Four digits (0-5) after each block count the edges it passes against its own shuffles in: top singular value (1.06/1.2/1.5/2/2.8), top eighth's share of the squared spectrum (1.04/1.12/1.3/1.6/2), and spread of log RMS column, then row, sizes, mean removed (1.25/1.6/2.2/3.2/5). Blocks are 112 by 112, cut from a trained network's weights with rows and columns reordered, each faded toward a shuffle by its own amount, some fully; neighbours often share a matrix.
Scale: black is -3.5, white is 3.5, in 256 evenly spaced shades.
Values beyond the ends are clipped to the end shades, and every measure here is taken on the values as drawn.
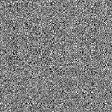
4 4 3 2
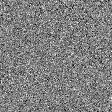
0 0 0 0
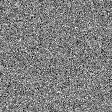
0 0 0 0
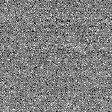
2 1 1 0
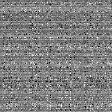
4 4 3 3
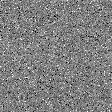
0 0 0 0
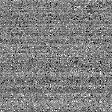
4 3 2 1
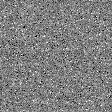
0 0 0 0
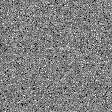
1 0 0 0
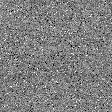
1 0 0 0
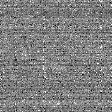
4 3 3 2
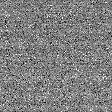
2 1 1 0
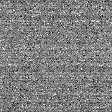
3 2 1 1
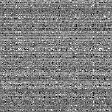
4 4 3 2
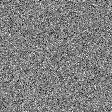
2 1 0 0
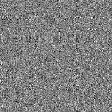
3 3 2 2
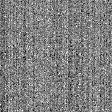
4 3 0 2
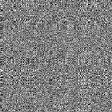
4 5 2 3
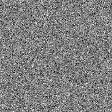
2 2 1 1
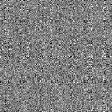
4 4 3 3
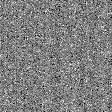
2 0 0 0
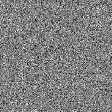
3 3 1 1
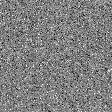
0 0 0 0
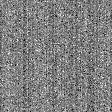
3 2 0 1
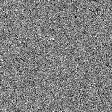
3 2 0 1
